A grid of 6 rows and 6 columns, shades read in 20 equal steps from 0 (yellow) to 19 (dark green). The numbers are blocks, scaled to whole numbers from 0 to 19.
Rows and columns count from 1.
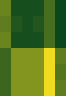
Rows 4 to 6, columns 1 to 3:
15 9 9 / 15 9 9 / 15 9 9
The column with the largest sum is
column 6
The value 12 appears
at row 2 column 1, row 4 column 6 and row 6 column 6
